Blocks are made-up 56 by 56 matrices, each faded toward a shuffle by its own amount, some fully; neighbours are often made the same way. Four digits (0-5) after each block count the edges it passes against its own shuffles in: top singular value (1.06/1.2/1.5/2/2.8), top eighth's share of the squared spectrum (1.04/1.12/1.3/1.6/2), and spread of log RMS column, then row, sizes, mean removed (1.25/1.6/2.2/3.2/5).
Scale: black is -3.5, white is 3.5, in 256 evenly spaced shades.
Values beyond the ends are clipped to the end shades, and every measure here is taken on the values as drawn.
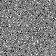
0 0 0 0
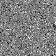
2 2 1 0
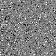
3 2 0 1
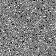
0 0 0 0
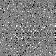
3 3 1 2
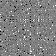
3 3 1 1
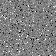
0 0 0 0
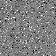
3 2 0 1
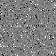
3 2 1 1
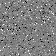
1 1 0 0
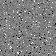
2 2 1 0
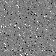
1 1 0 0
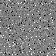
3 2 0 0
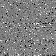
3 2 0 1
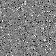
2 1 1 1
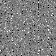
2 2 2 0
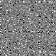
3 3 1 1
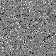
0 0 0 0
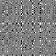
4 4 3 2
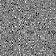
3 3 1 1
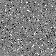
0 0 0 0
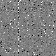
3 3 1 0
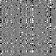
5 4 3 2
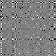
5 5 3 3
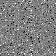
3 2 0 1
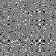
4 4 2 2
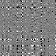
4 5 3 3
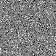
0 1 1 0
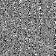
1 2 3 0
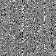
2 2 3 0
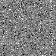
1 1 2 0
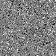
0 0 1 0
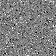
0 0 0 0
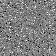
0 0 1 0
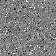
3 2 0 1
